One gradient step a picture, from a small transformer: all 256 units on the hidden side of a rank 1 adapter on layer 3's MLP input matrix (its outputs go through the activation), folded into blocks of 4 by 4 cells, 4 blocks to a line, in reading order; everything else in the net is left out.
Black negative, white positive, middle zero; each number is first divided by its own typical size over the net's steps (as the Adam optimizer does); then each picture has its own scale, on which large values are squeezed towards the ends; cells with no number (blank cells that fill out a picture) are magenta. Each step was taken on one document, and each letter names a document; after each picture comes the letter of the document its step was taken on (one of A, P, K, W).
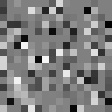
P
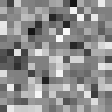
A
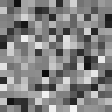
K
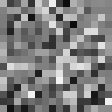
A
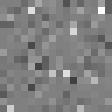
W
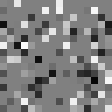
K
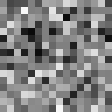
A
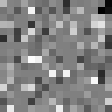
W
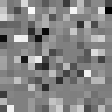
W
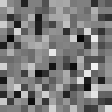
K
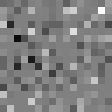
W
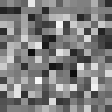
K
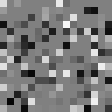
P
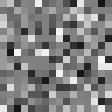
A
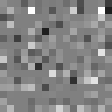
W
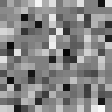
A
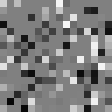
P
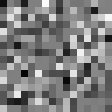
K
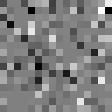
W
